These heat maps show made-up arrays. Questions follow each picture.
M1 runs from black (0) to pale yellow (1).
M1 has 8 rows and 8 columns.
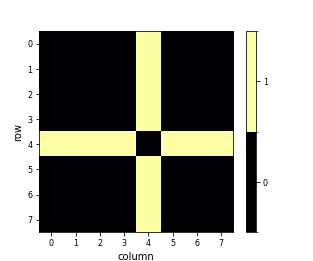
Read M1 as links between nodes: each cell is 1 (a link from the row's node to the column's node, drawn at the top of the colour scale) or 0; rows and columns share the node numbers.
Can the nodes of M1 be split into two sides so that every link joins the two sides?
yes
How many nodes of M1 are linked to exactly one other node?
7
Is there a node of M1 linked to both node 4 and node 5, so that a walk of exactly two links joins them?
no
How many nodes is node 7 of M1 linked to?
1
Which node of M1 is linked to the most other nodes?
node 4
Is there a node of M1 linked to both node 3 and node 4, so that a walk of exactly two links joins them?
no
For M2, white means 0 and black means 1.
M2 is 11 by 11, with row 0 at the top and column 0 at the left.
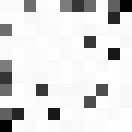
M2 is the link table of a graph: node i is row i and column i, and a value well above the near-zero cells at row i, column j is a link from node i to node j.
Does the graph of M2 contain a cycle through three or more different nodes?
no
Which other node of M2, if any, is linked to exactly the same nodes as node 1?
node 4
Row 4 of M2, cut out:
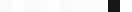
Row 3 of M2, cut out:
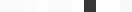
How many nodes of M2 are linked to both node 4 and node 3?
0
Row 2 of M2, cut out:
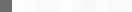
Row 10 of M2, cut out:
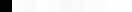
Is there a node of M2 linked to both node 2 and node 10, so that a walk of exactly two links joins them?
yes
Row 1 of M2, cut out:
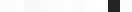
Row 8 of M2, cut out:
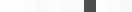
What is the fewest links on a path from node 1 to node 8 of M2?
4
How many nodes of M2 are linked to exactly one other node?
8
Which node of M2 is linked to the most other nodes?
node 0
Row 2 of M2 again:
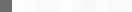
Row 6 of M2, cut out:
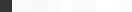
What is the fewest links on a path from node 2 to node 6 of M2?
2
